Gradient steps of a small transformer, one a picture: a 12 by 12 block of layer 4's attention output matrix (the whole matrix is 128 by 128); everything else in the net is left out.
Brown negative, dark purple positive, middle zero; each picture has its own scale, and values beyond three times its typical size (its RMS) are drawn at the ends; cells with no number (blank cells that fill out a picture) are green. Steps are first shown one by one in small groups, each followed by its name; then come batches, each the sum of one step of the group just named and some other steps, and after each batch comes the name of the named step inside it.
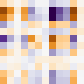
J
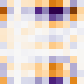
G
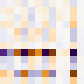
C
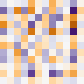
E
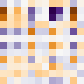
G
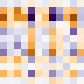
E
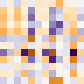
C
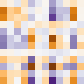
J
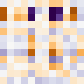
G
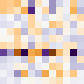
C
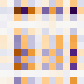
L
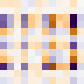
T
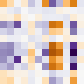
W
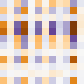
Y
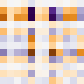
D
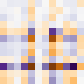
W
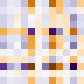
T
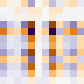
D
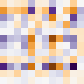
T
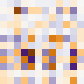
L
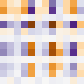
W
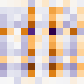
Y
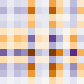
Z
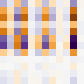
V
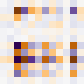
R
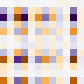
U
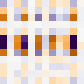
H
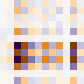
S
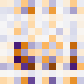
S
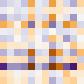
Z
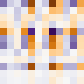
V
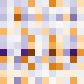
U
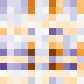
Z
